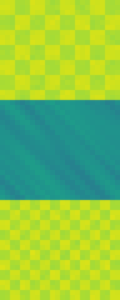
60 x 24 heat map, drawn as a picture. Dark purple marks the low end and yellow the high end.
It is made of 3 by 1 panels. Panel 1,1: very high, checkered, faint in contrast. Panel 2,1: middling, slanting down to the right, faint in contrast. Panel 3,1: very high, checkered, faint in contrast.
